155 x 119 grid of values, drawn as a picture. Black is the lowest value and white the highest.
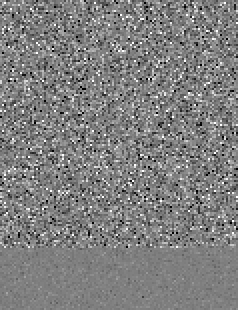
The bottom part is calmer, past a seam about 80% of the way down. The halves do not mirror each other. Overall the values sit about 50% of the way up the scale. There is no overall slope. A few values lie far out on both sides of the bulk. No regular stripes run through it.
